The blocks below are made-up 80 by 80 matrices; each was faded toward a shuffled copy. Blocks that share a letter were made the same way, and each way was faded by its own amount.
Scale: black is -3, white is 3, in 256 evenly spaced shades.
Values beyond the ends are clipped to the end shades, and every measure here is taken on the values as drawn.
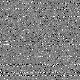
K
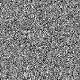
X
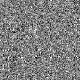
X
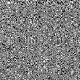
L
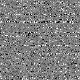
K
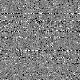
K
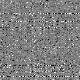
K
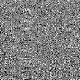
L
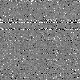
K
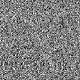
X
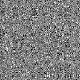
L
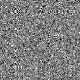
L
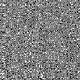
L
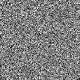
X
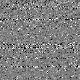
K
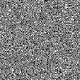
L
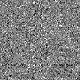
L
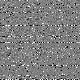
K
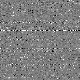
K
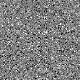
L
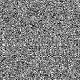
X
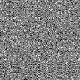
L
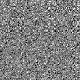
L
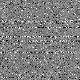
K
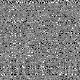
K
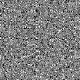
L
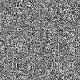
X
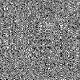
L
